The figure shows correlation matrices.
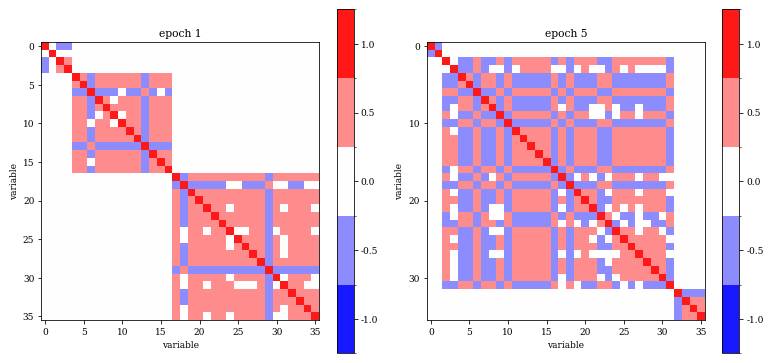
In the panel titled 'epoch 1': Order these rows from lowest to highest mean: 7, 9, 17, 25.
9, 7, 25, 17
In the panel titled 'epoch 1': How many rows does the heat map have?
36
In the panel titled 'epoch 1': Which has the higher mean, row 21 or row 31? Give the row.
21
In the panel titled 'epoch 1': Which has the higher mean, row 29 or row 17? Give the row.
17
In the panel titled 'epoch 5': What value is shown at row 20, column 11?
0.5
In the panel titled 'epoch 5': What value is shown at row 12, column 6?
0.5
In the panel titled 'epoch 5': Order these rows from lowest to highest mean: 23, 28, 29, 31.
31, 23, 29, 28
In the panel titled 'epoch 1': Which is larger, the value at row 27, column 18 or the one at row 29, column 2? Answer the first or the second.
the second
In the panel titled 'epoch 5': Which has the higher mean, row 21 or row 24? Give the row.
24
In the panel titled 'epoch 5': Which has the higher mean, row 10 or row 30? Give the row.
30
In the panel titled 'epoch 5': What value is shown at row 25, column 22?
-0.5
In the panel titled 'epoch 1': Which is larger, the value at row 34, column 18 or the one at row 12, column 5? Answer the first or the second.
the second
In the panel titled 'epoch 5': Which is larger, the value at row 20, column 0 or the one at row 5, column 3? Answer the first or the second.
the first
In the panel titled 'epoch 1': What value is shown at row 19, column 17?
0.5
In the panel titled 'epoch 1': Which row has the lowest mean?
29
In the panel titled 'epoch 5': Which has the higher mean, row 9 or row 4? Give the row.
9
